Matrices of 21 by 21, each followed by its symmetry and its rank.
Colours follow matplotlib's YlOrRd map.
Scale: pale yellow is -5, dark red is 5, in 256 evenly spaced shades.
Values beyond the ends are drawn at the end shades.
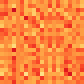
neither, rank three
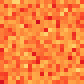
neither, full rank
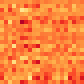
neither, rank three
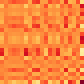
neither, rank two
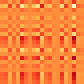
neither, rank one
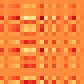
neither, rank one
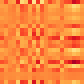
neither, rank two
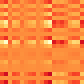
neither, rank one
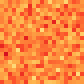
neither, full rank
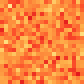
neither, full rank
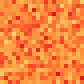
neither, full rank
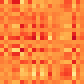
neither, rank two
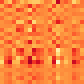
neither, rank two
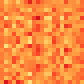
neither, rank three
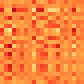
neither, rank two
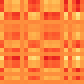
neither, rank one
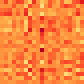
neither, rank three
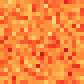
neither, full rank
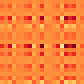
neither, rank one
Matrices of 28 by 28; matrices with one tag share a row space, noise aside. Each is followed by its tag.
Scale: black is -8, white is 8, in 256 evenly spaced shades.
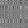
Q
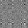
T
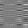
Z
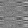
Z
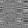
Z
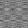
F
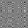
T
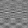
F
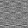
F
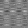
F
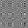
T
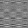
F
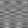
F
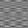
F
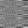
Z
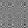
T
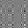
T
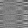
Z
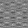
F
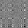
T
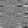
Z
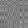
Q
